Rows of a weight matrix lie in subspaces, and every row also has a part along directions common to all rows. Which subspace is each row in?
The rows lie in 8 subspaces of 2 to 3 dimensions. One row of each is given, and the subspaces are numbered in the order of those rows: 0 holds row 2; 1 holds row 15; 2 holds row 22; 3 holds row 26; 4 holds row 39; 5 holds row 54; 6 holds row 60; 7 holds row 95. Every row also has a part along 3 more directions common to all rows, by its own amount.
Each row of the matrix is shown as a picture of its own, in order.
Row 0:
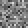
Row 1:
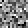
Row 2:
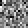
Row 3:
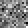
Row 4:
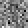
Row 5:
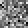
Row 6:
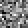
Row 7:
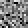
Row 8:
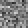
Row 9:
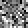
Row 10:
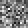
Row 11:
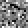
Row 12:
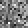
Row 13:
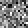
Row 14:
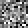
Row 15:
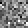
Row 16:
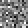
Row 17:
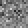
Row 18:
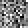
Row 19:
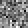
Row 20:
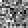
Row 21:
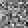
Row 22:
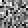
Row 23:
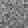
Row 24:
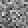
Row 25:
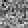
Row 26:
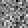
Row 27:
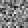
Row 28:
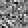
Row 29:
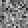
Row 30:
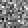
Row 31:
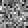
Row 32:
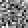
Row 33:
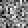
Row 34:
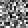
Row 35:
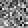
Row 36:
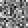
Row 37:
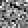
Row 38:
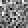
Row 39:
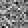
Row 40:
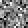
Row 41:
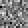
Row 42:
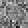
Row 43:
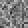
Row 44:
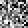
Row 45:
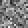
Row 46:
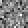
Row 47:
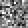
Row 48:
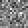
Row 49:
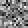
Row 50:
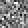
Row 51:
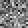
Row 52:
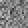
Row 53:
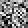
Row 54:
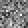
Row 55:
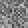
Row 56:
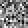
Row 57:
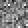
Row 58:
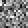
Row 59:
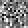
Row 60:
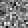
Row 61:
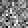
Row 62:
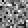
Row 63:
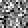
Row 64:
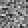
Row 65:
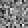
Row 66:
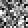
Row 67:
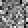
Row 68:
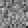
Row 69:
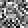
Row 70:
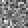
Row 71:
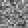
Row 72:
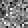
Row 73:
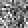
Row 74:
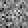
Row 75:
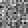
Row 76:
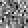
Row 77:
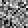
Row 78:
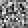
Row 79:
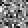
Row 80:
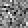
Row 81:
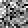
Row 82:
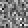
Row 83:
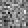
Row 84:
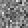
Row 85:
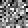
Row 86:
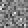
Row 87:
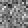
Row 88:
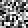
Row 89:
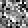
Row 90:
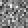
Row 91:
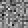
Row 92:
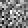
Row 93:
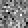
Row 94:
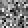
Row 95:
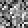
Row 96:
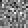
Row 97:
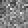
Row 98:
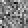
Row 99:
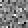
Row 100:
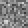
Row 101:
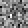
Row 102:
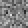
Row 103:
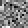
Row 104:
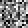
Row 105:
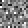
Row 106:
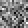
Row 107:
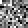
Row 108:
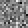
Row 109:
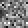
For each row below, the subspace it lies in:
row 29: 3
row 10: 4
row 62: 2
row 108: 3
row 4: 4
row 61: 2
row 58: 0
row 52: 0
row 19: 3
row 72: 7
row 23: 0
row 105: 2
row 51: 2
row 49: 6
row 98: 4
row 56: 1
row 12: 1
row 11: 4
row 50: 4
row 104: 3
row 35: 7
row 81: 6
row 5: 1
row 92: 0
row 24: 0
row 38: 0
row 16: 2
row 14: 3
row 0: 2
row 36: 0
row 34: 6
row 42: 3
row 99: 2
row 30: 1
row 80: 5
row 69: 3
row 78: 1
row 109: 1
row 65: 7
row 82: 7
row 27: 0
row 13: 7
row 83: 5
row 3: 7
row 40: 5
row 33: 0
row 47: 2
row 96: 6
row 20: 6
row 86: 7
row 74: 0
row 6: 2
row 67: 5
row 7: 4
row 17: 0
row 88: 6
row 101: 6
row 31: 7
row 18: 3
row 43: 7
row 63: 5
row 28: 4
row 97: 6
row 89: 3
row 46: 5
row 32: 4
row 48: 6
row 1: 2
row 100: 1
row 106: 5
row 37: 4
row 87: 7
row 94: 5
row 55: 4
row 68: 7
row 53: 4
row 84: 3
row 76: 4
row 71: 2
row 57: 6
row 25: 2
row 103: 4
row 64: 3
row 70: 1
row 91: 3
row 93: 5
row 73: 5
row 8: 2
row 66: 5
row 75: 3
